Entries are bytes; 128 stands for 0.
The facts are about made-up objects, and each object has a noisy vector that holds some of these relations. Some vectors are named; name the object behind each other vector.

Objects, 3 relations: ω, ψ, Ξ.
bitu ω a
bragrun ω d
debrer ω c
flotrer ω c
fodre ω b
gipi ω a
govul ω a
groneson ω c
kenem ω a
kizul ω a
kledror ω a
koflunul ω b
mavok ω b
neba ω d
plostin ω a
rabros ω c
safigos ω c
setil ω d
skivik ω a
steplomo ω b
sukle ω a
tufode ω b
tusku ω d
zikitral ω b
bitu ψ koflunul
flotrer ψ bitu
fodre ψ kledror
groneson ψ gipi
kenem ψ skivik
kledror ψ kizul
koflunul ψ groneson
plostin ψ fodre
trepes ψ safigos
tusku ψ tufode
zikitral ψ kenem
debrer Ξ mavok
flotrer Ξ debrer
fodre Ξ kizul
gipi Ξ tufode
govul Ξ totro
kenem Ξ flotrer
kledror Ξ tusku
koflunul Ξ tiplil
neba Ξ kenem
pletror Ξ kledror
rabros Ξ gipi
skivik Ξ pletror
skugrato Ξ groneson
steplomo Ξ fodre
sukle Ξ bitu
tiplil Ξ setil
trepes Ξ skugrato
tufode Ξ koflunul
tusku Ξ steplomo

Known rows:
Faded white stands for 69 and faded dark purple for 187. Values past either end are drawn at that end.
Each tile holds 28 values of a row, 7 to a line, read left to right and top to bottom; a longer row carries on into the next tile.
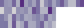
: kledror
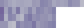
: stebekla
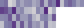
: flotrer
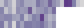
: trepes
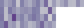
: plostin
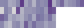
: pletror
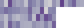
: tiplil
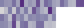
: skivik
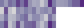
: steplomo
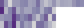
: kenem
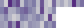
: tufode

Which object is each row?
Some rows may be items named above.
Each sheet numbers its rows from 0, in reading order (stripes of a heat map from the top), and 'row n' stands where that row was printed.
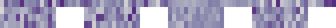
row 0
tusku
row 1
kizul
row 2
stebekla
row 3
mavok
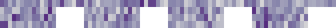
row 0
kizul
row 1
groneson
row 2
bitu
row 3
kenem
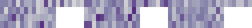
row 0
govul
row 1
kizul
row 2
plostin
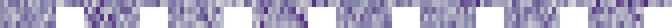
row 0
zikitral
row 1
neba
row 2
bitu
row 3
setil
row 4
bragrun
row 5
safigos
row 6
gipi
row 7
rabros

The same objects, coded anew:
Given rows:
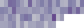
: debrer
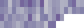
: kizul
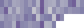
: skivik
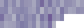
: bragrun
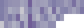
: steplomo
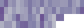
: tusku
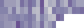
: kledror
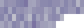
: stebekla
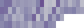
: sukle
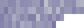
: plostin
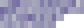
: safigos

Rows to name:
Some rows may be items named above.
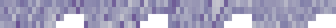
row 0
pletror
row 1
kenem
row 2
sukle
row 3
zikitral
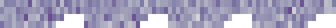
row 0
neba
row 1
kenem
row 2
tiplil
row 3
setil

